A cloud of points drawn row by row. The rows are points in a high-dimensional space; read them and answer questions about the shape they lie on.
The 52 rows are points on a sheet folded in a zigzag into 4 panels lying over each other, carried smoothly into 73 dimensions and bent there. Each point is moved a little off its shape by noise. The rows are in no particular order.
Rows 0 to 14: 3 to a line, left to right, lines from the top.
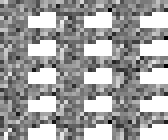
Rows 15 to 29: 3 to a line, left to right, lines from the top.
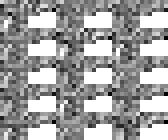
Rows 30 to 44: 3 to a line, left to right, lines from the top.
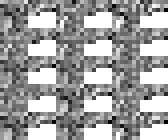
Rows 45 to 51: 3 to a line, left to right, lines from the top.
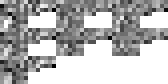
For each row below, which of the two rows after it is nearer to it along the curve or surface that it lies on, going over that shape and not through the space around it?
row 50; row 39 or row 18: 39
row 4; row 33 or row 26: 33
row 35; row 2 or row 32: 32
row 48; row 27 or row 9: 27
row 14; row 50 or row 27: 50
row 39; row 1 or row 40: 40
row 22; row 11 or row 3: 11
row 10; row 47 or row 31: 47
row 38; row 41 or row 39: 41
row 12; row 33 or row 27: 27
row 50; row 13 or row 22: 22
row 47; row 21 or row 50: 21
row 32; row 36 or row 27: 27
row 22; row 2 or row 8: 2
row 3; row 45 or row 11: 45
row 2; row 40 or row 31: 40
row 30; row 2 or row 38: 2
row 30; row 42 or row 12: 42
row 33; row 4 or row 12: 4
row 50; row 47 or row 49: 49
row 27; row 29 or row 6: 6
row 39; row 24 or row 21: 24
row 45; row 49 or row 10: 10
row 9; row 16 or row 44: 16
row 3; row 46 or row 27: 27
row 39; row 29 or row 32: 29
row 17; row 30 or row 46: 46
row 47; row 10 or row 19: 10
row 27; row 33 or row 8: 33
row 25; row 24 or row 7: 7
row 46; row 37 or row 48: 37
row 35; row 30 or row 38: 38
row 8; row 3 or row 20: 3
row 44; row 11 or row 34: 34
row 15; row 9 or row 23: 23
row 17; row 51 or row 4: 51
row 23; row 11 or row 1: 1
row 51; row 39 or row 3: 39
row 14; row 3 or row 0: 0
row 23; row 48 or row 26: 48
